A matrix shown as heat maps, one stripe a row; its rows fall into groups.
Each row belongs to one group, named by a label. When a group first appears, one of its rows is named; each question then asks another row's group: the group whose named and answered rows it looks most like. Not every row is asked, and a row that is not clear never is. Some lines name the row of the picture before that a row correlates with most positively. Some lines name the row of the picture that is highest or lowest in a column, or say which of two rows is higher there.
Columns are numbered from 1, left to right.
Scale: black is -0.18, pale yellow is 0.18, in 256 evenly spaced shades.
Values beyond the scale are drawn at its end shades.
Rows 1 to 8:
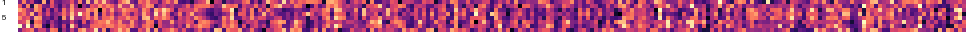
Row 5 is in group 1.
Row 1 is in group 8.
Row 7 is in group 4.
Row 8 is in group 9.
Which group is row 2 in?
4
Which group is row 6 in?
4
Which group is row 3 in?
1
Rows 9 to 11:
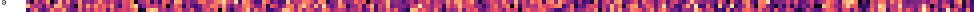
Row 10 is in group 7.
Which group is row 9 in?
7
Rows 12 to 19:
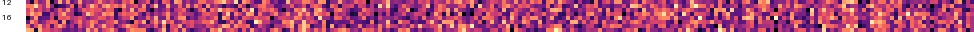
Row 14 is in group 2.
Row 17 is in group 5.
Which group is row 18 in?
9
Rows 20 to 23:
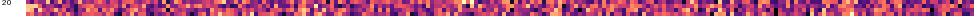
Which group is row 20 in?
7
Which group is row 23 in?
2
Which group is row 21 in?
5
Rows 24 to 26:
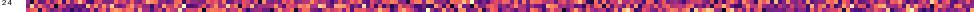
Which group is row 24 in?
7
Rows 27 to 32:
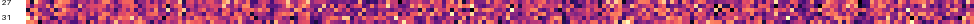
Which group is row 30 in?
9
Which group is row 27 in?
9
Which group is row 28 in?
7
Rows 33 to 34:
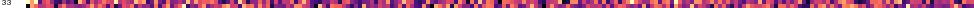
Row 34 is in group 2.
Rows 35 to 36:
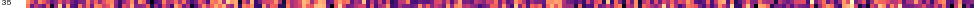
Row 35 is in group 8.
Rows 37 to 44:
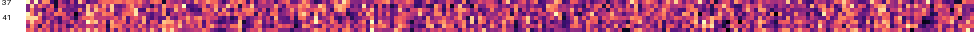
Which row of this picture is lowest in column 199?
40
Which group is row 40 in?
9
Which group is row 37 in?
4
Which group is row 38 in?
8
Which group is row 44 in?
1
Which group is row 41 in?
5
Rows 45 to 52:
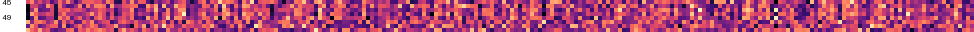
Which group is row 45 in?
2
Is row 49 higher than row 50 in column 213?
No
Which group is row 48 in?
2
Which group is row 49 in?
7
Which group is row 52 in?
1
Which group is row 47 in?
2
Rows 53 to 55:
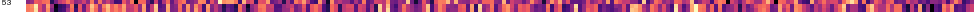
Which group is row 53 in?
2
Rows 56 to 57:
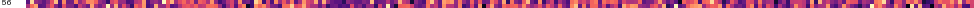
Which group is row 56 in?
5
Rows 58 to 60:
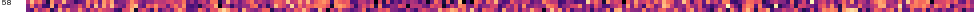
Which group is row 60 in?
2
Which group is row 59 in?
8
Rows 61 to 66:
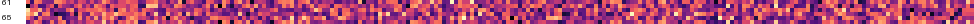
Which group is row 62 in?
7
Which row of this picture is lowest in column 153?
61
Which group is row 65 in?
8
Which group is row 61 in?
9
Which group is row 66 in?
9
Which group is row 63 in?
1
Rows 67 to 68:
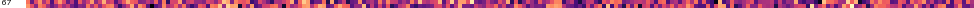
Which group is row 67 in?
9
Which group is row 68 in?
8
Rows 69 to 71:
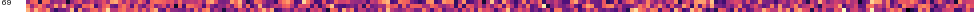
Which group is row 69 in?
4
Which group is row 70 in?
9
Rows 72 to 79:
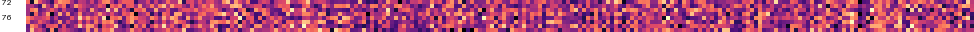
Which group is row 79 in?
8
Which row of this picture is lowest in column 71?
74
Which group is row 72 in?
9
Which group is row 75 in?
7
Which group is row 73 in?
4
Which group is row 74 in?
5
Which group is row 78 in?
5
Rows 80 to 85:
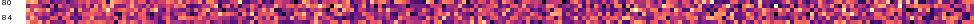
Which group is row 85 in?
1
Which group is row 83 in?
2
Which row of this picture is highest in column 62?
82
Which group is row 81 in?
8
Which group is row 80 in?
4
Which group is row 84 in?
5
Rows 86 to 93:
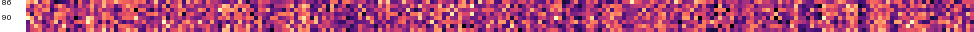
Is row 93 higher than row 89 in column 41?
No
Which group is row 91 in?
5
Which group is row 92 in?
9
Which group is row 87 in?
9
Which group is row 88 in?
2
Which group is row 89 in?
9
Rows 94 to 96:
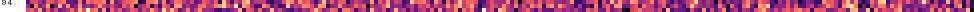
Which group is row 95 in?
7
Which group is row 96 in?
1
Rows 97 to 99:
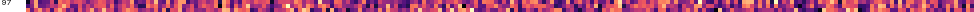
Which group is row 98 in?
7
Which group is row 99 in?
9
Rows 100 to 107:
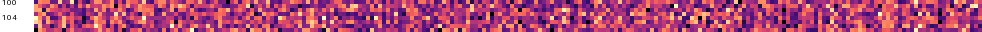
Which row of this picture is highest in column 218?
106
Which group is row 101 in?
1
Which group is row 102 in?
8
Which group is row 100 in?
9
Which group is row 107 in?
2
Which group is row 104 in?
9
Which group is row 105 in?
8
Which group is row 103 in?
5
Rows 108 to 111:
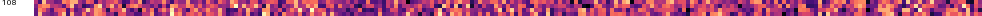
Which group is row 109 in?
9
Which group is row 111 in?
5
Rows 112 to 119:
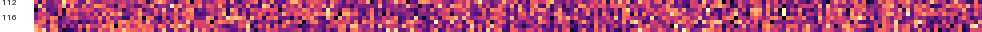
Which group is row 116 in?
2
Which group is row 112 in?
7
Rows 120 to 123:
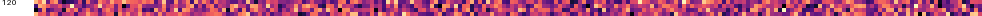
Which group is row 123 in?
4
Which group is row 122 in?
7
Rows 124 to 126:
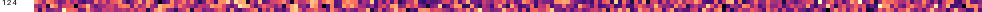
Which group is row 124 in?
8
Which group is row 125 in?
4
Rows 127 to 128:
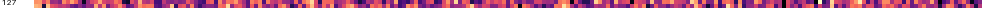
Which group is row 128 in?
8
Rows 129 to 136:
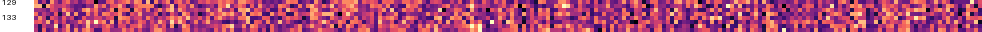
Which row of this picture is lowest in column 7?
132
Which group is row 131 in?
4
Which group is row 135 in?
7
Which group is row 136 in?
7
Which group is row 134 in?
1
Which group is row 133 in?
4
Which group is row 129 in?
4
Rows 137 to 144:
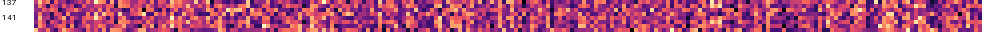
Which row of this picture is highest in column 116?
139
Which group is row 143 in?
5
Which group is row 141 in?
5
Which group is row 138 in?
4
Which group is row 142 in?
4
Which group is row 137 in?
1
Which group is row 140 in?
7
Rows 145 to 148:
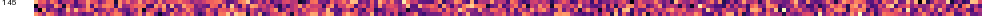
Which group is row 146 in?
7
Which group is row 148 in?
8
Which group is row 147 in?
2
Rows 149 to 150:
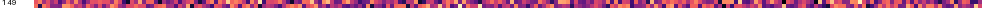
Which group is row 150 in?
9
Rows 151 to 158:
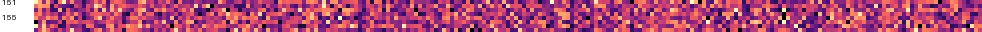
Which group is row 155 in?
9
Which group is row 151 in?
8
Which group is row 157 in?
4
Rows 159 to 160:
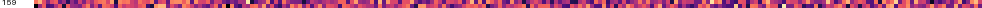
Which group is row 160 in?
7
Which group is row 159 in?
1
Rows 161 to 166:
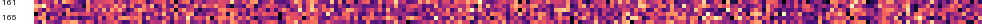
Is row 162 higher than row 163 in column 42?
Yes
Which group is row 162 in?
5
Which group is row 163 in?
8
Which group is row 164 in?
2
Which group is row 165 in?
4
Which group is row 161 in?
7
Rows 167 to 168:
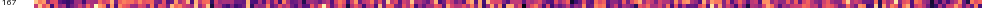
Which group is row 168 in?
1
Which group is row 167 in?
1
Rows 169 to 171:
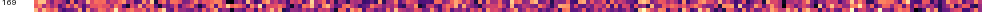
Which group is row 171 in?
1
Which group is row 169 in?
5
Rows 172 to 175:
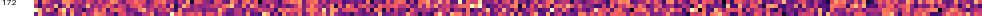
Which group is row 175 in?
5
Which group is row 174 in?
8
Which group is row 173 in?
7
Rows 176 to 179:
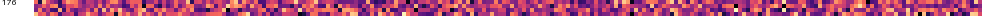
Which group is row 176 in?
9
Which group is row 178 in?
8
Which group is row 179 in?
4
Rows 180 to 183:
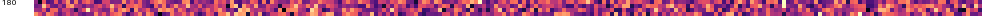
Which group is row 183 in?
8
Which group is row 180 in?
7
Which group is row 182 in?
4
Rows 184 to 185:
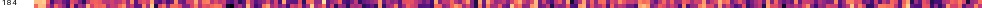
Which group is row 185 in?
5
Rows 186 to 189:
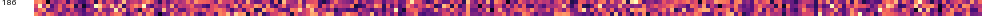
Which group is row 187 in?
9
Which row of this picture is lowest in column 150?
189
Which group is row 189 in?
8
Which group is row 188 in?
5
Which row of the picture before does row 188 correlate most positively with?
185
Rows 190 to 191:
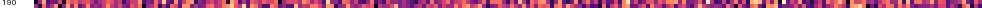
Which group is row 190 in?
2
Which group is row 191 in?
7
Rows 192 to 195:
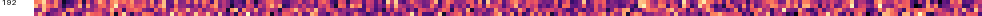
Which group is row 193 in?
1
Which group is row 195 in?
5
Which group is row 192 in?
1
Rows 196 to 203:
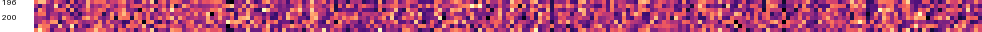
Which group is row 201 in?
2
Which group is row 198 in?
5
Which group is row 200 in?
4
